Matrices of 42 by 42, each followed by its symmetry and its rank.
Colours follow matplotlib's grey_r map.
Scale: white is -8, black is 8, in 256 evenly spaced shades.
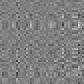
neither, rank three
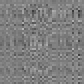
neither, rank three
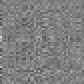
neither, rank five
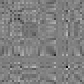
symmetric, rank three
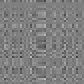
neither, rank two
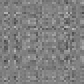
neither, rank three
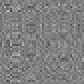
neither, rank five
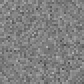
symmetric, full rank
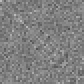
symmetric, full rank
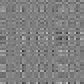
neither, rank two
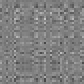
neither, rank three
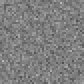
symmetric, full rank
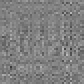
neither, rank five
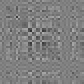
symmetric, rank three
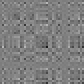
symmetric, rank three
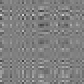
neither, rank two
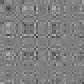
symmetric, rank three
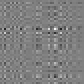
neither, rank two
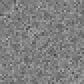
symmetric, full rank
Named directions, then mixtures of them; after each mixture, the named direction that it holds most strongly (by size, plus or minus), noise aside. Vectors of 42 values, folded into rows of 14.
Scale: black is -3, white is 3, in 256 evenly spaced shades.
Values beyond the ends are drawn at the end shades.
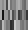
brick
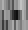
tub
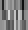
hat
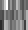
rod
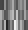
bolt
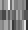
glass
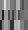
brick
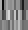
hat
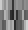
bolt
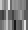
glass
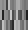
brick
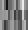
rod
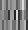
hat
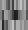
tub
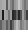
brick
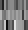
bolt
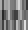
tub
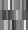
glass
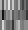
brick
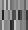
brick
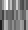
rod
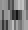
tub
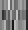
glass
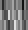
hat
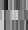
rod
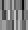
hat
